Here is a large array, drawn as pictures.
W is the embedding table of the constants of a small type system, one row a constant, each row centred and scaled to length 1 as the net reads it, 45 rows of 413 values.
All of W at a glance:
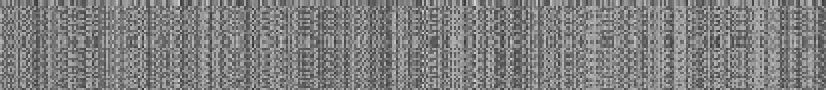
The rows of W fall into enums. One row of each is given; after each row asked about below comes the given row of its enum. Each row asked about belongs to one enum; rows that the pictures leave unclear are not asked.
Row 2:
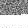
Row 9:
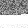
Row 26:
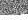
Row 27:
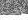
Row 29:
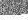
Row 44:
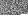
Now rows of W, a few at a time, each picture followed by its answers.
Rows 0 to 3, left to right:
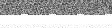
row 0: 2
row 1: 2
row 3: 27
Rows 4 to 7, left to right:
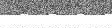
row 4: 44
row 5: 26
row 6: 9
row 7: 29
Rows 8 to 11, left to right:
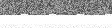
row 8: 29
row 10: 44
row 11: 27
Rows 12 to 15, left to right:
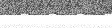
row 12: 29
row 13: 9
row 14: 9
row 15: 44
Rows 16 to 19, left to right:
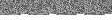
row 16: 26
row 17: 27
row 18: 44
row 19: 44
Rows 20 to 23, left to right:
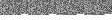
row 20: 29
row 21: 29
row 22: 44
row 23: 44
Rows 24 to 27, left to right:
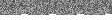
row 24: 9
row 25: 29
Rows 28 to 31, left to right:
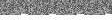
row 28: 27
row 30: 26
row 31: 27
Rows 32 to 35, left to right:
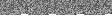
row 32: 27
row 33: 29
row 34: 26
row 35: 9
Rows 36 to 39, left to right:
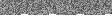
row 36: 29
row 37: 27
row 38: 44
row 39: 9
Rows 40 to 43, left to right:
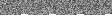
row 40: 2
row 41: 27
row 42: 26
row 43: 9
